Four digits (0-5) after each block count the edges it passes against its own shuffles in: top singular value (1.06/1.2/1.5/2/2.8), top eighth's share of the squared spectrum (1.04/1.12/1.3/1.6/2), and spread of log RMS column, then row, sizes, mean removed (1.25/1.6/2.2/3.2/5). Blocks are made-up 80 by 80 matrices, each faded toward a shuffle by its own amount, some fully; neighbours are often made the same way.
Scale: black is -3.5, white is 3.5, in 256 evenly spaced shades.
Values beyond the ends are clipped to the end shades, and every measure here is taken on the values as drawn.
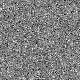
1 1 0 0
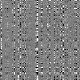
5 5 4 2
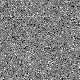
2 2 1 0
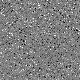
0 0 0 0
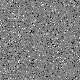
2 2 1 0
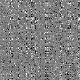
4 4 3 2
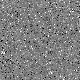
2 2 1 0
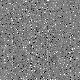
3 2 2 0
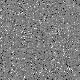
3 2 1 0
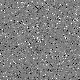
1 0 0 0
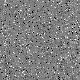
2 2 1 0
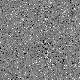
2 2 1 0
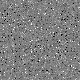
1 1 0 0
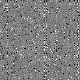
4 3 2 0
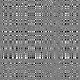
5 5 4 4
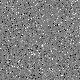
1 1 0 0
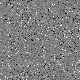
1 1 0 0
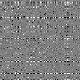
5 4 2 3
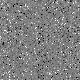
2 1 0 0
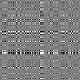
5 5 4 4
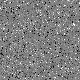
0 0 0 0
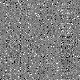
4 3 2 1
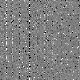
4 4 2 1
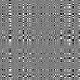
5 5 4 4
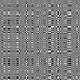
5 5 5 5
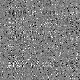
4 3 2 1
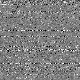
2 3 0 3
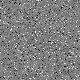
0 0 0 0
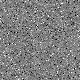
0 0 0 0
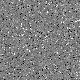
0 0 0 0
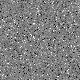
0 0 0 0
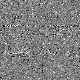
1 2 0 3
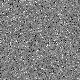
0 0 0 0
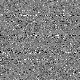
1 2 0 2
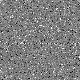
1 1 0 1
